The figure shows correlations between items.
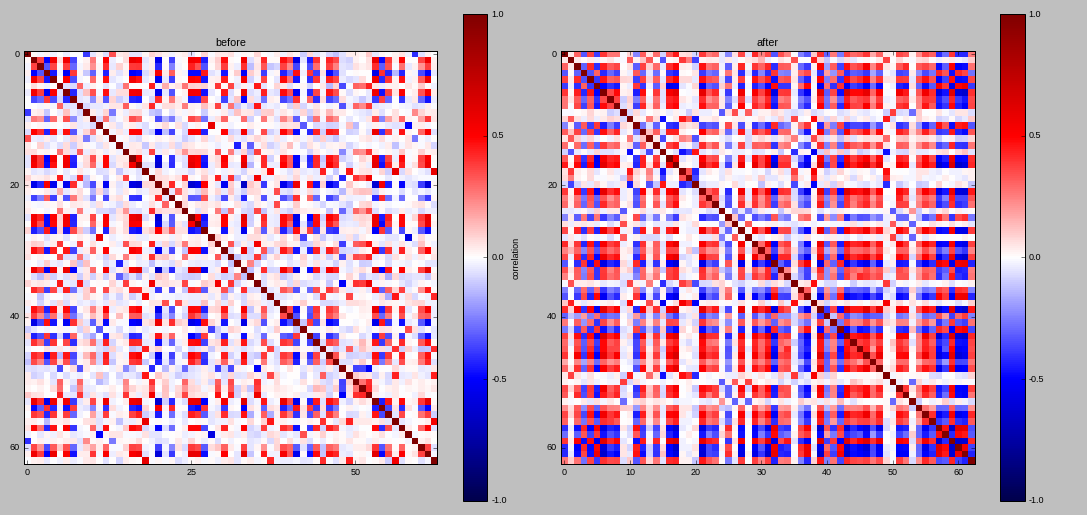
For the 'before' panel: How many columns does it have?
63
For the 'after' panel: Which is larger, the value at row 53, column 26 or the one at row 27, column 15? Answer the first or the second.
the second
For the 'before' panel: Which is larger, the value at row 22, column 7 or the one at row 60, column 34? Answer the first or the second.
the first
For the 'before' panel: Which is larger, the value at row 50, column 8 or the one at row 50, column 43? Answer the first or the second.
the first
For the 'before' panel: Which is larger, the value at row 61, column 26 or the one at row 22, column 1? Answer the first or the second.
the first
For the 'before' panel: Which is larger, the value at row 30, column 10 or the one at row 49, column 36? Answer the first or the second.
the first
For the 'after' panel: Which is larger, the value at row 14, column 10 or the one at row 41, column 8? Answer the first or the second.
the second
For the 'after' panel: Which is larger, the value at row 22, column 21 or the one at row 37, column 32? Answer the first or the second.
the second
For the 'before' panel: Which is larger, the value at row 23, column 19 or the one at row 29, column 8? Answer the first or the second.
the second
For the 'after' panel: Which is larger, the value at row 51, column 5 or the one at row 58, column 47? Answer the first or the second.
the second
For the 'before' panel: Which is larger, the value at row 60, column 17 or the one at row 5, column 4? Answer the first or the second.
the first
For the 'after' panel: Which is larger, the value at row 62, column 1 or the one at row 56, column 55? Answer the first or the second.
the second
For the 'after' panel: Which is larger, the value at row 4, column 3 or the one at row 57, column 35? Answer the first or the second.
the second
